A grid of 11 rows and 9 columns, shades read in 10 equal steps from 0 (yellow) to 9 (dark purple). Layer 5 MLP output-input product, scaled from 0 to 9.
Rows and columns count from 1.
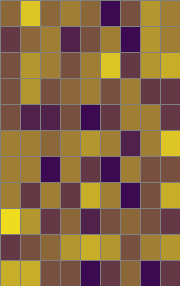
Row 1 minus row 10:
-2 -5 0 1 3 6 0 -1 1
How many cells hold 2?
6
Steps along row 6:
same up down down up up down down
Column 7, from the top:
6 9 7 4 4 8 4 9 5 6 5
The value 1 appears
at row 1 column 2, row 3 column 6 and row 6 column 9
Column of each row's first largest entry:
6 7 7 8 5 7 3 7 5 1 5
